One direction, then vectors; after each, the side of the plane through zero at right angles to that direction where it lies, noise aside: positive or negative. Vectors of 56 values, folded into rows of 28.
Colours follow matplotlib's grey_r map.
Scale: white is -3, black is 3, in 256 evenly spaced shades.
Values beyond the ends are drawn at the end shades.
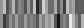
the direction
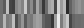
negative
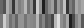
negative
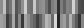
positive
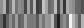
positive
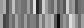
positive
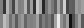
negative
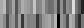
positive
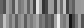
negative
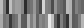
positive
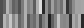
negative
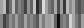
positive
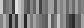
negative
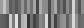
positive
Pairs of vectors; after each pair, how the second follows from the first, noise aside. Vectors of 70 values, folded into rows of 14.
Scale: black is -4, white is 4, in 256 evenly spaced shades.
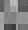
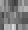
negated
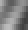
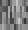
shuffled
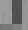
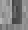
copied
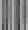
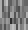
shuffled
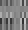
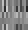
reversed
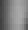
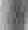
negated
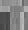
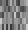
shuffled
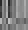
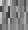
sign-scrambled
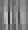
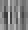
negated
